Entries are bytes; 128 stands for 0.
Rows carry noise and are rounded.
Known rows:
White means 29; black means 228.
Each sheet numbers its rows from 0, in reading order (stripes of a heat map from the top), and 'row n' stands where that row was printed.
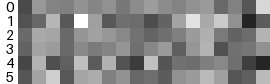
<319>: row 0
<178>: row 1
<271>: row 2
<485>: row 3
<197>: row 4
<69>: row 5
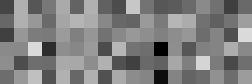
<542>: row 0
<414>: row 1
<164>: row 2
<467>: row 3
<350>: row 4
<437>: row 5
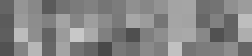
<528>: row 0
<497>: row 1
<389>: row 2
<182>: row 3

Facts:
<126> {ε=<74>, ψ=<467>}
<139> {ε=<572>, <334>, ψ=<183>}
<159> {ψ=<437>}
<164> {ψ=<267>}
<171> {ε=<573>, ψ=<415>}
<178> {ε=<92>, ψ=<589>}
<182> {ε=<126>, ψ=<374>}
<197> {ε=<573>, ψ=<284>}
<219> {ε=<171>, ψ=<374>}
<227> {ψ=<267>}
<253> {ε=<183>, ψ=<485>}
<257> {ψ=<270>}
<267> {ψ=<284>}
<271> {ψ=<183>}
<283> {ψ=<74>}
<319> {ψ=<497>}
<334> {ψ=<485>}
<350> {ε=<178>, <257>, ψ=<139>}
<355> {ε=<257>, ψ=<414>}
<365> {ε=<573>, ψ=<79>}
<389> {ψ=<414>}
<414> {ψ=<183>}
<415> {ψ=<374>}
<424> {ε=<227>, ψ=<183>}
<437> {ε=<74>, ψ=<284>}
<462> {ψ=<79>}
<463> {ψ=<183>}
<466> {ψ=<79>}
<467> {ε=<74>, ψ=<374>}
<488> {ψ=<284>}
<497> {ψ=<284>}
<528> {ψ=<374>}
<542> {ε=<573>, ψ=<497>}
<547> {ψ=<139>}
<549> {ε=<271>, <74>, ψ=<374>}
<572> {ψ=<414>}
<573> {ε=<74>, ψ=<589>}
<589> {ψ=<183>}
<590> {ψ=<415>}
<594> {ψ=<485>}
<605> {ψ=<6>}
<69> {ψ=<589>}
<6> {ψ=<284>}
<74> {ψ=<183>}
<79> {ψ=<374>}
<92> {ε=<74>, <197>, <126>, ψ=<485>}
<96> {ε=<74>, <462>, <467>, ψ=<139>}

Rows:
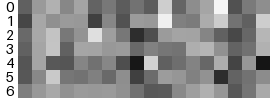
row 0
<424>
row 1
<227>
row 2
<572>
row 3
<589>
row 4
<171>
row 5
<334>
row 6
<547>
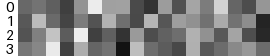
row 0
<355>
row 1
<365>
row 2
<92>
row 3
<126>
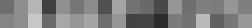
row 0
<549>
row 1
<96>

